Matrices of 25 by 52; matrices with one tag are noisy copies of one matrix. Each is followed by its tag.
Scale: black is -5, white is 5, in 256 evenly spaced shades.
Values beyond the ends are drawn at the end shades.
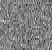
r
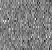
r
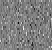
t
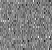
r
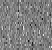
t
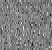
t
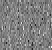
t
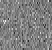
r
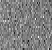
r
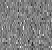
t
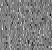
t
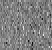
t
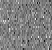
r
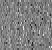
t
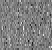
t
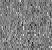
t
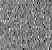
r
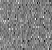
r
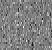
t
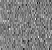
r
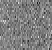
r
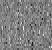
t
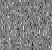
t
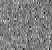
r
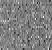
r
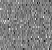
r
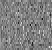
t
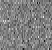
r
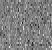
t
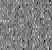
r
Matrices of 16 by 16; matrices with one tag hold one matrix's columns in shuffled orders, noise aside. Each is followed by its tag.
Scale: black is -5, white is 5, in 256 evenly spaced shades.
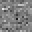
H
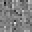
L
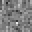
L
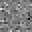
H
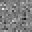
H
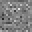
H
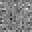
H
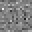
H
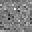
H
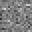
H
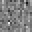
L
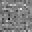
H
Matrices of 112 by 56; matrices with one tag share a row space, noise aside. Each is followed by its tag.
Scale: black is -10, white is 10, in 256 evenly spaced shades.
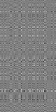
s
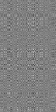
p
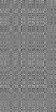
s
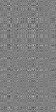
p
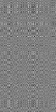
p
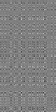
s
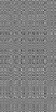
s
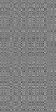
s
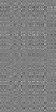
s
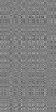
s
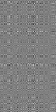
p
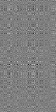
p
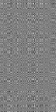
p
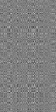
p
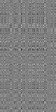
s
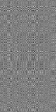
p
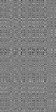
s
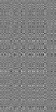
s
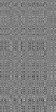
s
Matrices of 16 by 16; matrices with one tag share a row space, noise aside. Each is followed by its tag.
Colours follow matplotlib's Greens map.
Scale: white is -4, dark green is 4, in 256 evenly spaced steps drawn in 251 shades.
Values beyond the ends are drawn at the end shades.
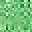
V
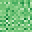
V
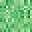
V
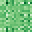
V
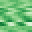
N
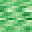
N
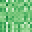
V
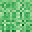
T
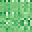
V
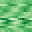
N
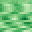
N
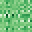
V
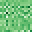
V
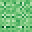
T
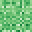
T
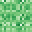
T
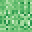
V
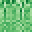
T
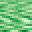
N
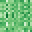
V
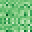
V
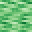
N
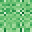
T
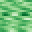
N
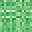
T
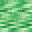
N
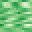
N
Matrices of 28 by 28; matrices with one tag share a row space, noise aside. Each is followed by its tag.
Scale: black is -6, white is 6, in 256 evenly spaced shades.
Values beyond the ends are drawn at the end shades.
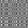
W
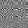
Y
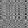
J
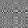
Y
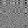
J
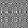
W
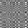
J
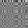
Y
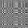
Y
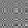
Y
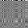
Y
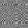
Y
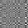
J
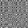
W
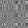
Y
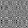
W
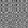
W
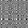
W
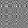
W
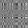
Y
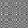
W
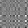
J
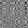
J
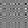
J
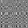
W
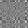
J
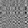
J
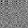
W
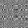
Y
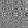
Y
